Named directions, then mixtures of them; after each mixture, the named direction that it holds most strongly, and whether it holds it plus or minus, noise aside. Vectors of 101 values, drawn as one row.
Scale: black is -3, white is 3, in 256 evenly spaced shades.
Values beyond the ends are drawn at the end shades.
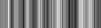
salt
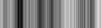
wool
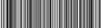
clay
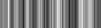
salt, plus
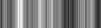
wool, minus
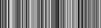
clay, minus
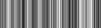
salt, plus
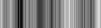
wool, plus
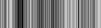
wool, plus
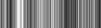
wool, minus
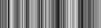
salt, minus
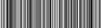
clay, plus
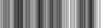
wool, plus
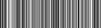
clay, minus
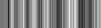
salt, minus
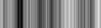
wool, plus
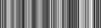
salt, plus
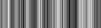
salt, plus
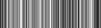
clay, minus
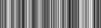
salt, plus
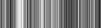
wool, minus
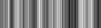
salt, plus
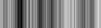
wool, plus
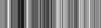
salt, plus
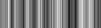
salt, plus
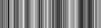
salt, minus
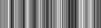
salt, plus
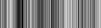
wool, plus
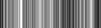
wool, minus
